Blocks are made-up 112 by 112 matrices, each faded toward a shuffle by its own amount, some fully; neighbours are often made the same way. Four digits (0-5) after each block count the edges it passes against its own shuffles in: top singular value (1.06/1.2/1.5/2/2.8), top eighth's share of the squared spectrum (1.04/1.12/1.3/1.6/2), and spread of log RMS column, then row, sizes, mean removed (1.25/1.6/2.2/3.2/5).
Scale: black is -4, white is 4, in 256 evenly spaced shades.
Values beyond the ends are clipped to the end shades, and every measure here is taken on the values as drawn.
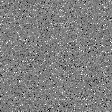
3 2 0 1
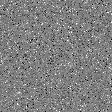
2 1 0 0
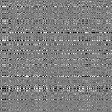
5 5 3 4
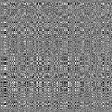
5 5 4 4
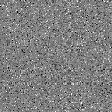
4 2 1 1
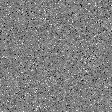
0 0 0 0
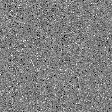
3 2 2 0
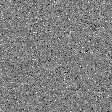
0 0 0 0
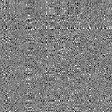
5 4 3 3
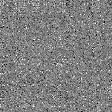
4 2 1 1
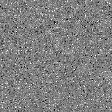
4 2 1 1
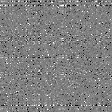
4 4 2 2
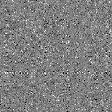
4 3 2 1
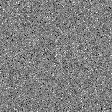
3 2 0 0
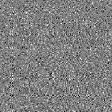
4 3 2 2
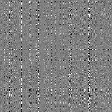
4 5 4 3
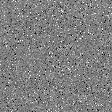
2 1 1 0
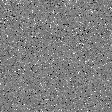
0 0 0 0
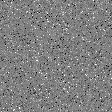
0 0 0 0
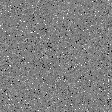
2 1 0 0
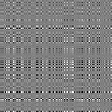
5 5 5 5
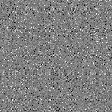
4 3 1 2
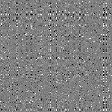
5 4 3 3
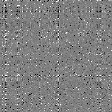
5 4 3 2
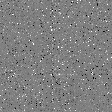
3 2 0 0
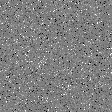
0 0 0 0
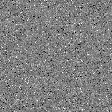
3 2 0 0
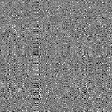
5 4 3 3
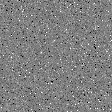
2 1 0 0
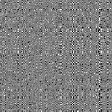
5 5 4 3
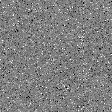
2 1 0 0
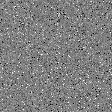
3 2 0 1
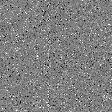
3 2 1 0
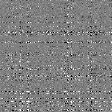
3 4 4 4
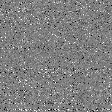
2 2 1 2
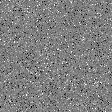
2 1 0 0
